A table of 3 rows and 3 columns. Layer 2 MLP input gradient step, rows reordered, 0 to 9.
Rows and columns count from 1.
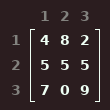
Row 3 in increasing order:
0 7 9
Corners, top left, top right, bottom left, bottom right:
4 2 7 9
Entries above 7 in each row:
1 0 1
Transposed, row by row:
4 5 7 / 8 5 0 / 2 5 9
